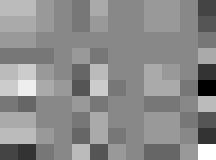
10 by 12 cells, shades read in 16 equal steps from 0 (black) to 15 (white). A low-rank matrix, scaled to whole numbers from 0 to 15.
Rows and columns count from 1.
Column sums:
92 93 84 81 75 89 79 80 85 84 79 63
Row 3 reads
9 9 8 8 8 8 8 8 8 8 8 7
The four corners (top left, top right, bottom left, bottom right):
11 4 4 15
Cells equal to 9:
21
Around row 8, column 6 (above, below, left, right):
7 10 7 8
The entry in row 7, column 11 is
8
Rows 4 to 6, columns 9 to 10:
8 8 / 10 9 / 10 10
